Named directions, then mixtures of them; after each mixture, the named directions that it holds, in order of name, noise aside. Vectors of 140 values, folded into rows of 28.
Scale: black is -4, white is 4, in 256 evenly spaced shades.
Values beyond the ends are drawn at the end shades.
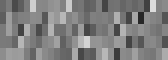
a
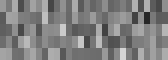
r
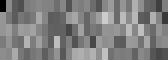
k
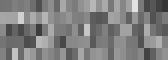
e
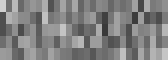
k, r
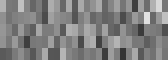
k, r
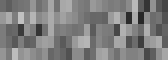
a, e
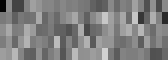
a, k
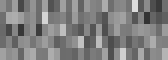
e, r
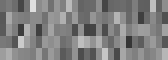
a, r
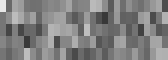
e, k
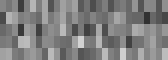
a, r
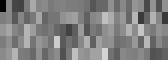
a, k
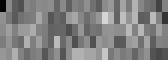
k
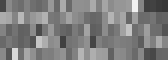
e, k
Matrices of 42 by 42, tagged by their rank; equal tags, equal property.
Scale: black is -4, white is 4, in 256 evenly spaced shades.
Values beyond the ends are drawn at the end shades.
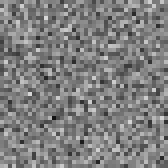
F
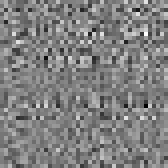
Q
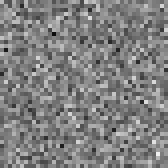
F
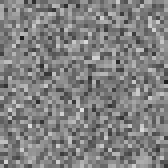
F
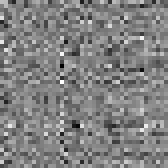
Q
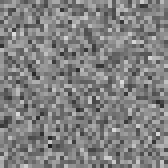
F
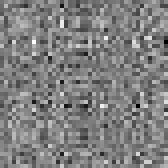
Q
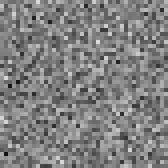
F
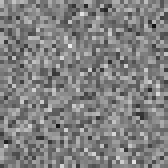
F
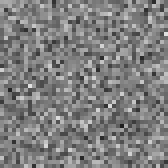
F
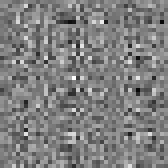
Q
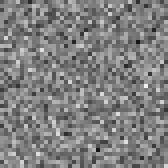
F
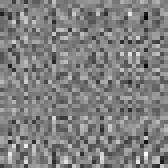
Q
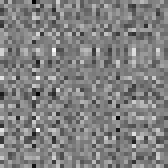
Q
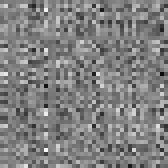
Q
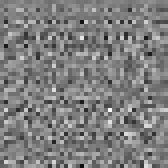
Q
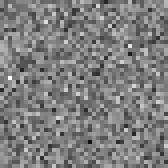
F
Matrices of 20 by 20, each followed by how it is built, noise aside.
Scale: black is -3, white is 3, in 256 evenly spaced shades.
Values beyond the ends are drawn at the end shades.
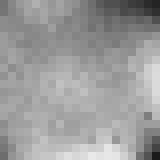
smooth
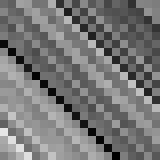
Toeplitz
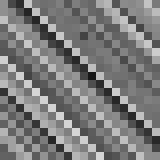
Toeplitz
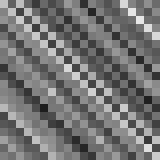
Toeplitz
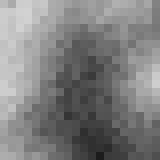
smooth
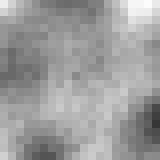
smooth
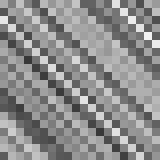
Toeplitz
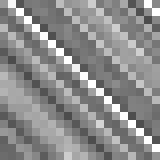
Toeplitz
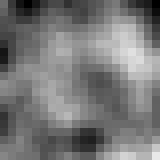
smooth
